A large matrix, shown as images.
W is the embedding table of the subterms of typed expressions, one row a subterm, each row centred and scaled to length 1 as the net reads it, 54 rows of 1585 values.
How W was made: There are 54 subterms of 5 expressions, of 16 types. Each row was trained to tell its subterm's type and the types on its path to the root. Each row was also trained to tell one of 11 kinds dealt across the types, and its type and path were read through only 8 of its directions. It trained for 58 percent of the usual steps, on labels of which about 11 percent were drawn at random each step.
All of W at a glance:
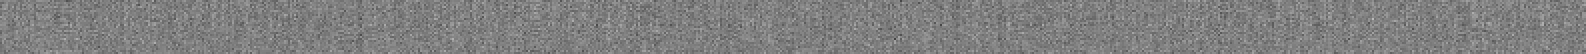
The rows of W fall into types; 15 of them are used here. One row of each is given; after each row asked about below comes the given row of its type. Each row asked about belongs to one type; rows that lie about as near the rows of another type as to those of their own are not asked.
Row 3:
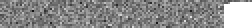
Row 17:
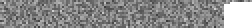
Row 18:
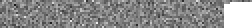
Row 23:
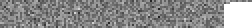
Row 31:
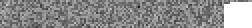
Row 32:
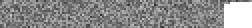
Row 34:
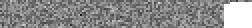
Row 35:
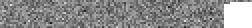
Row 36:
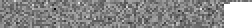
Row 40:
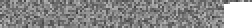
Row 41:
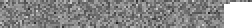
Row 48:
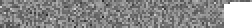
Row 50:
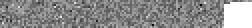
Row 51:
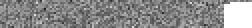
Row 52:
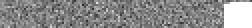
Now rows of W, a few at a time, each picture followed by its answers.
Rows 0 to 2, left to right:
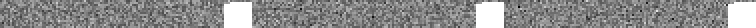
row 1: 52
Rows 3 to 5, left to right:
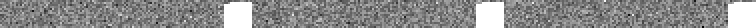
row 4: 17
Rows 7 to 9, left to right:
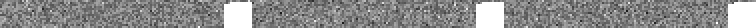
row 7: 41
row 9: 17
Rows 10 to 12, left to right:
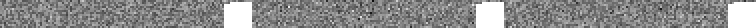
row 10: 35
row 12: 41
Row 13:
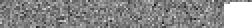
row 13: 52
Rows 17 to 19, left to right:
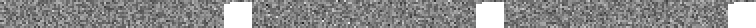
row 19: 48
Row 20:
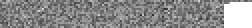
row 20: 3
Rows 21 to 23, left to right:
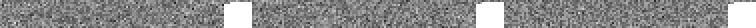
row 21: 51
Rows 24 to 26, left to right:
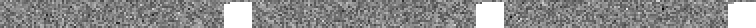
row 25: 48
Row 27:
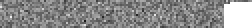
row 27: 31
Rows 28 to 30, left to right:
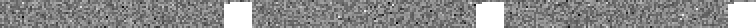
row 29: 36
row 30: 51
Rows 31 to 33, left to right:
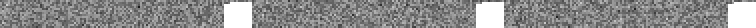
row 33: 40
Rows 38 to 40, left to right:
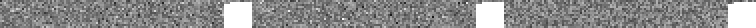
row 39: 48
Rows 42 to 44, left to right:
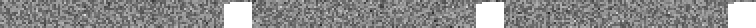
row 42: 17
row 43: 40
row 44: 18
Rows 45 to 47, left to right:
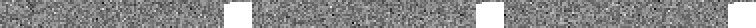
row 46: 34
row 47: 36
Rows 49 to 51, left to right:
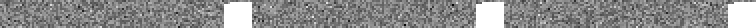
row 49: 40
